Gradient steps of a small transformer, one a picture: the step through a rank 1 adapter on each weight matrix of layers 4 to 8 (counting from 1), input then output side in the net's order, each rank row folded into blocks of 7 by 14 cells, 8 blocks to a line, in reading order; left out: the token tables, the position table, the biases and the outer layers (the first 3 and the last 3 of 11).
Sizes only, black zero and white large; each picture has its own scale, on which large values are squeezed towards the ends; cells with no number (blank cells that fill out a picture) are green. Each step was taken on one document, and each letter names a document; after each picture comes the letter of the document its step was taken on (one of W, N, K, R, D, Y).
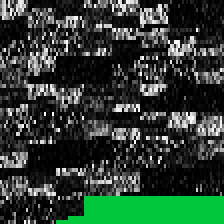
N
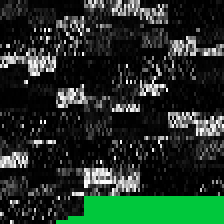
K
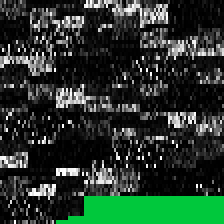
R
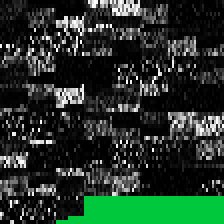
K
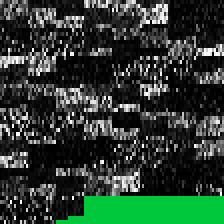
N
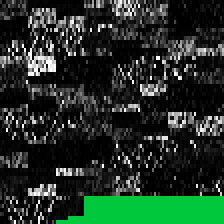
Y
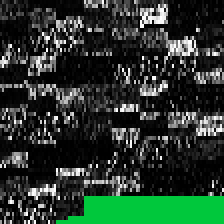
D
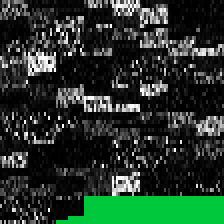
R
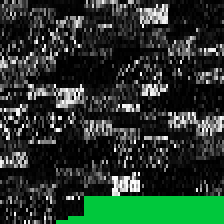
N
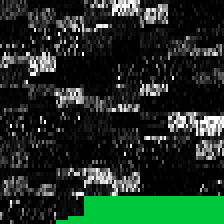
K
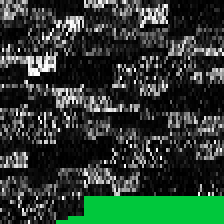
D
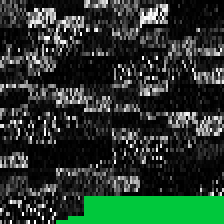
D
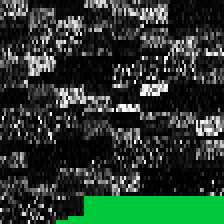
D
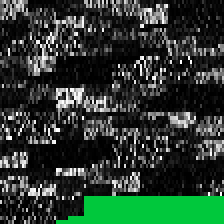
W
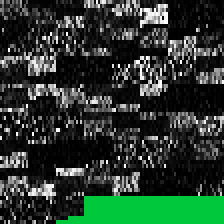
N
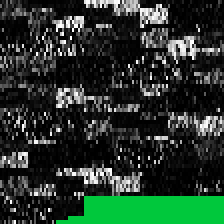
Y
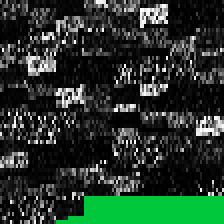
D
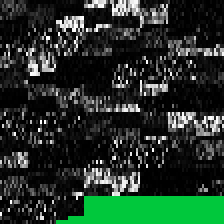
K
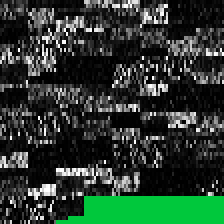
D
